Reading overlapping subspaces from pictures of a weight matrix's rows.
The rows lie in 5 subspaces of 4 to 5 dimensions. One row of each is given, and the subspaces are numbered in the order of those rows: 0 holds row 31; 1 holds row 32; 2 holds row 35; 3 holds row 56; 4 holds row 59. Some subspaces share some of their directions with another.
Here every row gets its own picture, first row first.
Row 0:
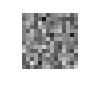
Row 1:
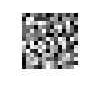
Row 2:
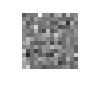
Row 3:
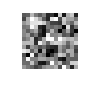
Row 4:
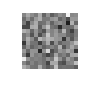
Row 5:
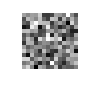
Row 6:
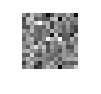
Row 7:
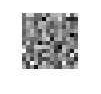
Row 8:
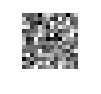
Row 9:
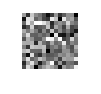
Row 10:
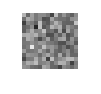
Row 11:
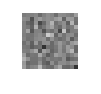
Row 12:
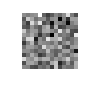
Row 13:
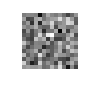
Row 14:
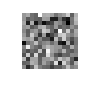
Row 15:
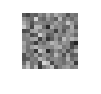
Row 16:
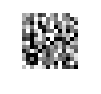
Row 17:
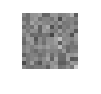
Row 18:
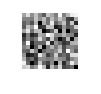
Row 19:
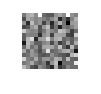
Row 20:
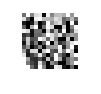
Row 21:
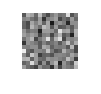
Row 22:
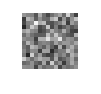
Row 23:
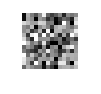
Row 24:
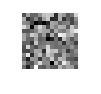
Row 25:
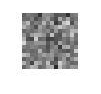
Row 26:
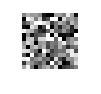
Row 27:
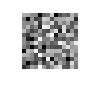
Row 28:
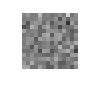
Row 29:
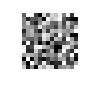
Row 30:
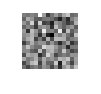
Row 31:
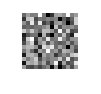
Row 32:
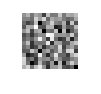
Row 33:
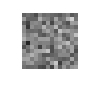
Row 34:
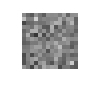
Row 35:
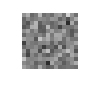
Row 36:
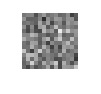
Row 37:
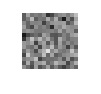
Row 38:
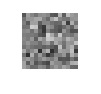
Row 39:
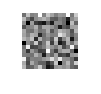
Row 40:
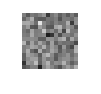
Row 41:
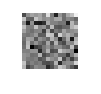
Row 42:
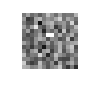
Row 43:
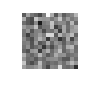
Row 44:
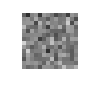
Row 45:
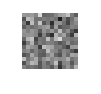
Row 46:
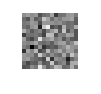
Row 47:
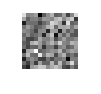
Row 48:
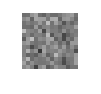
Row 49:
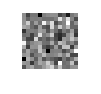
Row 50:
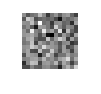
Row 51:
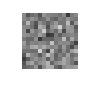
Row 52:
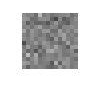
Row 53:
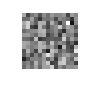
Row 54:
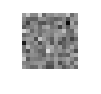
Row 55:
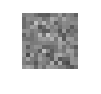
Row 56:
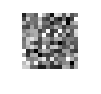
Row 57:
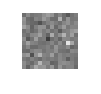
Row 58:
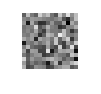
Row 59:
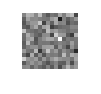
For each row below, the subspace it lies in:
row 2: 3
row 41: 2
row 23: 3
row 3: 2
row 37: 0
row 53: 1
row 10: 3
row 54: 2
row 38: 2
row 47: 3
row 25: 3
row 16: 1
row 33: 1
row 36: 1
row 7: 1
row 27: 3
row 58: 2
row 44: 2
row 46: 3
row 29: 1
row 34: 3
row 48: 2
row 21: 1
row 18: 1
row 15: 3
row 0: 1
